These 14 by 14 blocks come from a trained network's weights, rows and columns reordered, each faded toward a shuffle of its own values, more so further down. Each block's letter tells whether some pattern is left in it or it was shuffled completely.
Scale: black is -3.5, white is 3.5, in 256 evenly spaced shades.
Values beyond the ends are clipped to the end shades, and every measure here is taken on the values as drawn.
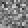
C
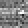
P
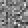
C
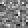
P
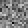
P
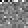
P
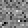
C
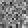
P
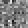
P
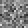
C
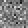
C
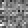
P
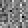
P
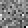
C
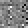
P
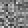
P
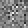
P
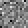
P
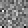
P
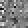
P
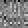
P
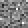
C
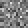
P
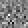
P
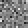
C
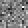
C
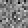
P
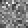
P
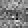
P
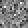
C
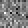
C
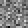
P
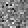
C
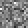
P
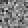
C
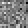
P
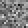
C
